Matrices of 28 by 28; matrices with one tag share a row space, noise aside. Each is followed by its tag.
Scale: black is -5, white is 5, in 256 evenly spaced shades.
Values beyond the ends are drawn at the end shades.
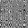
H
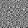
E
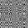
H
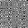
H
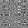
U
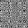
H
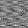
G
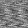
G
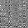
H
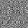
E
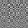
E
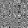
U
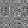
U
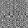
E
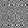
E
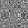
U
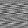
G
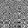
U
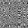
U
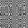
H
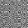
U
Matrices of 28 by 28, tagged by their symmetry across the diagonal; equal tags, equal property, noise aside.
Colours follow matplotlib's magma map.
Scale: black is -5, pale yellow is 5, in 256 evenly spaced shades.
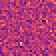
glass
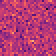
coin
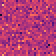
coin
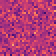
glass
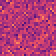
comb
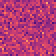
coin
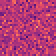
glass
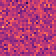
glass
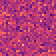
coin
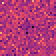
comb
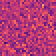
glass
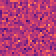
glass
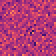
comb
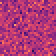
coin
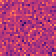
comb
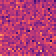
glass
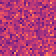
coin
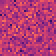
comb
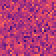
coin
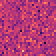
coin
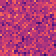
comb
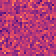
glass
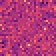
comb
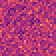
comb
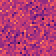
comb
